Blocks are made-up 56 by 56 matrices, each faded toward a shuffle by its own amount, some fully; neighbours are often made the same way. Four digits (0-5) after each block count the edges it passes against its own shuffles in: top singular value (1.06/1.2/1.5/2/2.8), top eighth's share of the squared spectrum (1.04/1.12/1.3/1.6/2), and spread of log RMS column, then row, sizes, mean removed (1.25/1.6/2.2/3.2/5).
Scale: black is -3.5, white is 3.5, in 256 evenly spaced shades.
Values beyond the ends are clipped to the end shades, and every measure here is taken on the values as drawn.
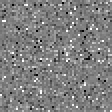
1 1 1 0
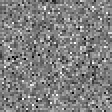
1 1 0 0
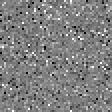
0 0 0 0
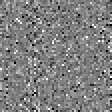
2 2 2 0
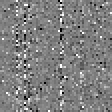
2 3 3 0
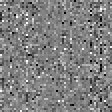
1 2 3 0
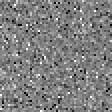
2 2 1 0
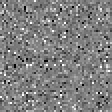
3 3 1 1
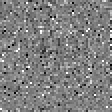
3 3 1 1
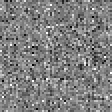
3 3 1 1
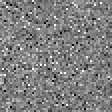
0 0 0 0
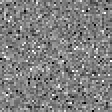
0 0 0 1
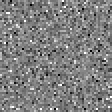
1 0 0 0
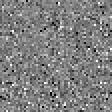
2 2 0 1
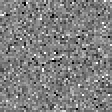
2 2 0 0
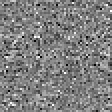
3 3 1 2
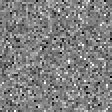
1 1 0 0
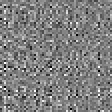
4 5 3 3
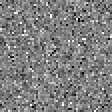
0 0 0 0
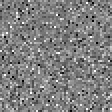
1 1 0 0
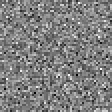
1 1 0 0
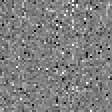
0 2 2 0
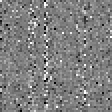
2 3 3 0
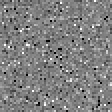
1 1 0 0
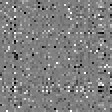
4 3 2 1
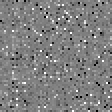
1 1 0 0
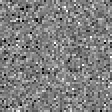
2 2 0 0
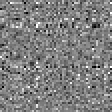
4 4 2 2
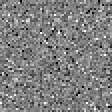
1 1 0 0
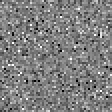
0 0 0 0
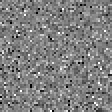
0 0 0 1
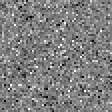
0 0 0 0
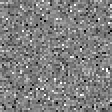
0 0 0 0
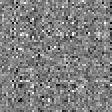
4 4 2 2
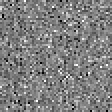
3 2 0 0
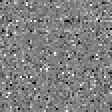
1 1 1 1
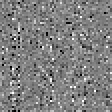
2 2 2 1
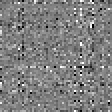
2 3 3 3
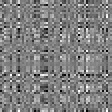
5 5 4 4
